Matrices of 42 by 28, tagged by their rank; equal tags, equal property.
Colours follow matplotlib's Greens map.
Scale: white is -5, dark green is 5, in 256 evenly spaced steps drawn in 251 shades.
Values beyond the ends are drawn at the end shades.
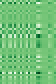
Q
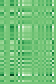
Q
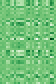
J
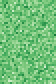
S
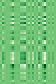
Q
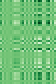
Q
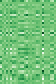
J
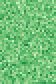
S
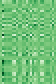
J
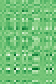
J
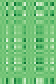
Q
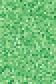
S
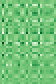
J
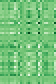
J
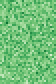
S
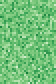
S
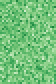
S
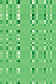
Q
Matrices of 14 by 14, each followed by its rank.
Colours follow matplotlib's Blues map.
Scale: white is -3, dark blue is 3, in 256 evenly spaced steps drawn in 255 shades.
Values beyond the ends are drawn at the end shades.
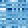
two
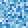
full rank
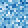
full rank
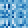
two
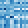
two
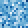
full rank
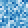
full rank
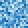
full rank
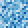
full rank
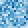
full rank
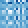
two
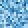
full rank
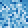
full rank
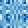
two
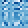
two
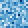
full rank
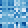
two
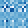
two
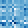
two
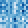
two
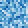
full rank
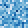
full rank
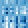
two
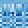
two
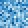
full rank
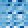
two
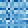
two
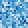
full rank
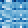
two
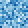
full rank
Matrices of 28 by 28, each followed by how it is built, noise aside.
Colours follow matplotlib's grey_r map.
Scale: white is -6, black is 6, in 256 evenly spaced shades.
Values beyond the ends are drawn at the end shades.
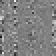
uneven columns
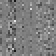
uneven columns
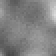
smooth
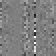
uneven columns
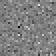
noise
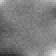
smooth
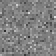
noise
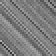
Toeplitz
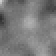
smooth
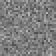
noise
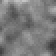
smooth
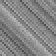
Toeplitz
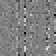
uneven columns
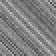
Toeplitz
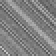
Toeplitz
